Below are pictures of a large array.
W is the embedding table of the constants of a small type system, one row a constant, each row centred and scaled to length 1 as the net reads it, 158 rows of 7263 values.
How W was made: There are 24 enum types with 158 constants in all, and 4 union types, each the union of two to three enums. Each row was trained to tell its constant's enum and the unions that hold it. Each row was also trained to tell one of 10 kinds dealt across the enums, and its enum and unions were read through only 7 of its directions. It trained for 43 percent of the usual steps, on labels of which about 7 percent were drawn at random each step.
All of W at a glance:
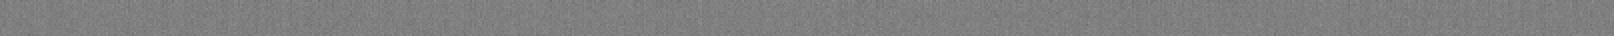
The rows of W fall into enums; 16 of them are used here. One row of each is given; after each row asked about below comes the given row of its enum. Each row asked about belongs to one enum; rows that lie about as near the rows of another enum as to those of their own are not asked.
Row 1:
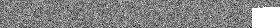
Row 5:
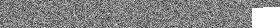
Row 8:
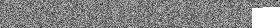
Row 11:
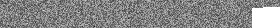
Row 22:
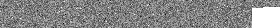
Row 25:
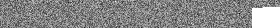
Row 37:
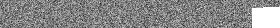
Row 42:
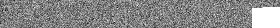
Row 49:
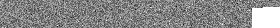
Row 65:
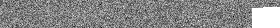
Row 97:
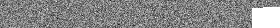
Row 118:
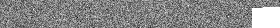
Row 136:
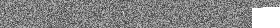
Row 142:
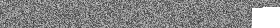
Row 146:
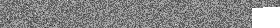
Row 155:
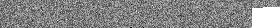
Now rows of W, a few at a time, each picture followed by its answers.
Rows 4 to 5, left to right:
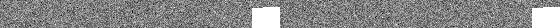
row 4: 118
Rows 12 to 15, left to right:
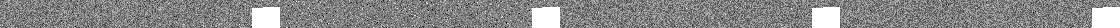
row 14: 37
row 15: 49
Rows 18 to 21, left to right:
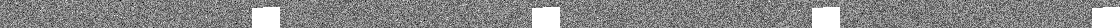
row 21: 49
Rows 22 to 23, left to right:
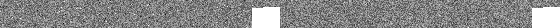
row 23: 25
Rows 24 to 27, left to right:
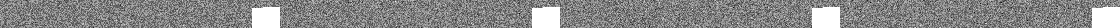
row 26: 25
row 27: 22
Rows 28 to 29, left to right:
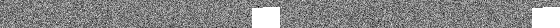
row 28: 42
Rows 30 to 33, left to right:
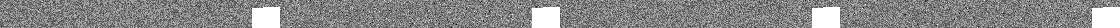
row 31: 118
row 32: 11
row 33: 142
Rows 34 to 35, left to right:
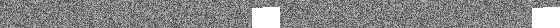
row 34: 8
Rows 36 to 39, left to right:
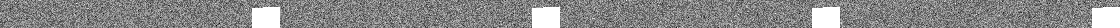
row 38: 25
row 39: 142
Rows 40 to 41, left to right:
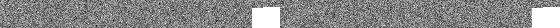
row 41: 42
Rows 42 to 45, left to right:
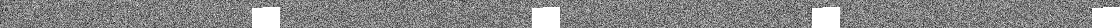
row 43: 136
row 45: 5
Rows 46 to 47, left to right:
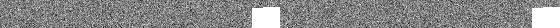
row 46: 155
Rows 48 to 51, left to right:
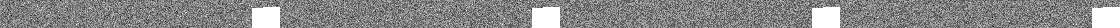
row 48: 65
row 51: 136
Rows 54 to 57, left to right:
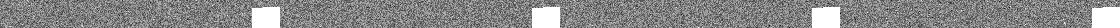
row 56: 37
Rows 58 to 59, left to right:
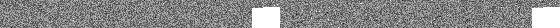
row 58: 11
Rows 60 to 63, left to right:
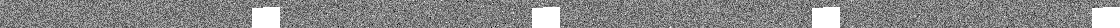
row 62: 11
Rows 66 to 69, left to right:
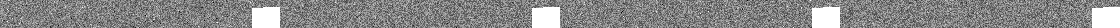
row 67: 37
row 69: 146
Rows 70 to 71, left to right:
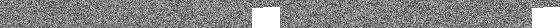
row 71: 65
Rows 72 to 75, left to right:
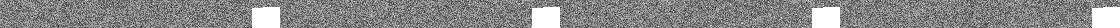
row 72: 136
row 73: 65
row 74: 5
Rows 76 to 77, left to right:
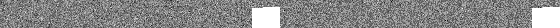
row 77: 8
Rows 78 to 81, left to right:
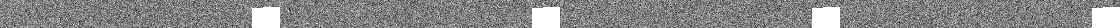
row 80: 49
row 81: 42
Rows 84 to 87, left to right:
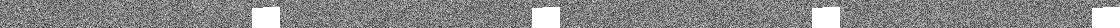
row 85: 22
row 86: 155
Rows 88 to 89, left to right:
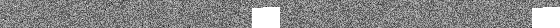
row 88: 136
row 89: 25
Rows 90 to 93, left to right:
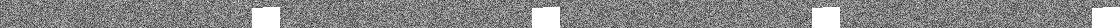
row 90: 118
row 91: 97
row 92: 142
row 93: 22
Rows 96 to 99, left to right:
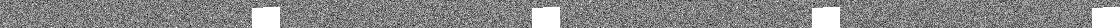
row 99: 1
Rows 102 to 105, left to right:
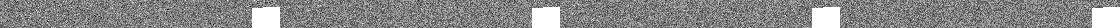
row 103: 97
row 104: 22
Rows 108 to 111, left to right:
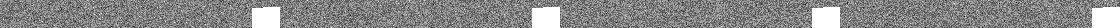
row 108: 146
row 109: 97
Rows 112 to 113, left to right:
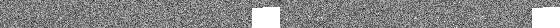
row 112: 97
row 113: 1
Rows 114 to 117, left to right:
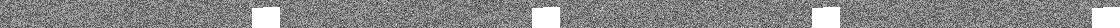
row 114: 65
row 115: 5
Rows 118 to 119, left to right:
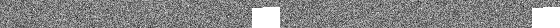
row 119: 11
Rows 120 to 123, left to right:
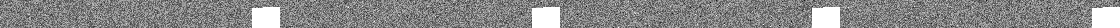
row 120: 8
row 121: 37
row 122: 22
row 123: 42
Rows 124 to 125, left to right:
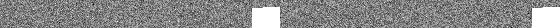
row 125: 142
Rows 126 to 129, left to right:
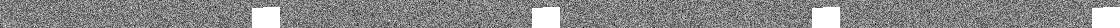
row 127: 142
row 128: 49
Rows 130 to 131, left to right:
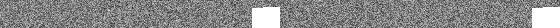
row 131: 97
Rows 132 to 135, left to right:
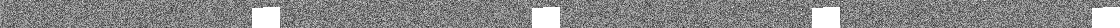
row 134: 22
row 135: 142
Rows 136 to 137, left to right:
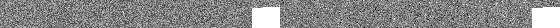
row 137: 42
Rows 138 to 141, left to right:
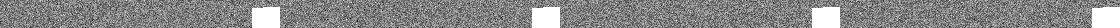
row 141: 136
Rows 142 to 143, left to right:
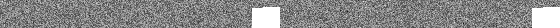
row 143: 136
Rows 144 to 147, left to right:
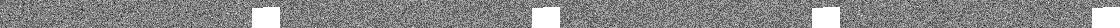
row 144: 11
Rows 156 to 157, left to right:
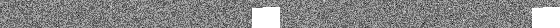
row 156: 49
